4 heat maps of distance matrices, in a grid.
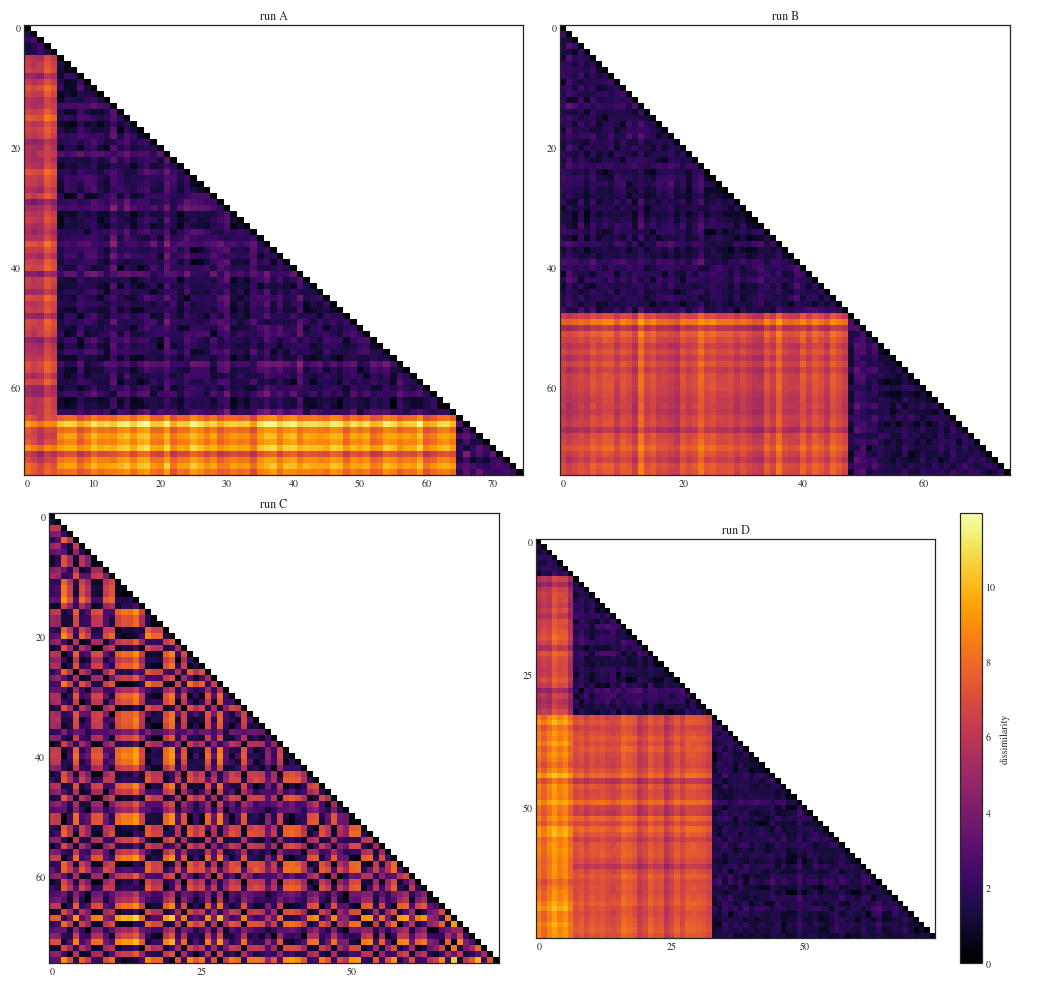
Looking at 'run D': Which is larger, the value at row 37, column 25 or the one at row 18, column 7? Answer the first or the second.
the first
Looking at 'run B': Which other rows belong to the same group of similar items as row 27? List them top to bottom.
0, 1, 2, 3, 4, 5, 6, 7, 8, 9, 10, 11, 12, 13, 14, 15, 16, 17, 18, 19, 20, 21, 22, 23, 24, 25, 26, 28, 29, 30, 31, 32, 33, 34, 35, 36, 37, 38, 39, 40, 41, 42, 43, 44, 45, 46, 47
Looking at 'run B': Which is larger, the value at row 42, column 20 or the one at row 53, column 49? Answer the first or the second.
the second
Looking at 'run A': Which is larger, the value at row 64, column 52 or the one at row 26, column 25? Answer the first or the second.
the first
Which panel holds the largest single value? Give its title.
run A
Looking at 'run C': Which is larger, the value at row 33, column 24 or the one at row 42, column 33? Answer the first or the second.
the first
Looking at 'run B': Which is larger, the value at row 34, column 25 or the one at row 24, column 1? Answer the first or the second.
the second
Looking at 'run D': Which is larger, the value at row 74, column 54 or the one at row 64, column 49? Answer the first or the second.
the second
